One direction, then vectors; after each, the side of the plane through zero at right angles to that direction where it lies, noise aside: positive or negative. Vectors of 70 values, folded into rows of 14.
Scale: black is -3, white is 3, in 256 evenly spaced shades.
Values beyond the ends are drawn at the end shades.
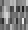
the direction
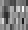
negative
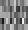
positive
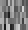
negative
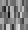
negative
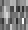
positive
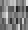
positive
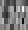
negative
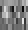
positive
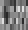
negative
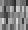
negative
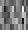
negative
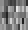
negative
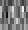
negative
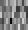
positive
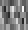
negative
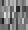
positive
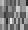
negative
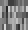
negative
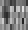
negative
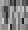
negative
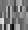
negative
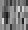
negative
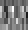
negative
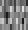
negative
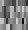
negative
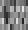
negative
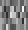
negative
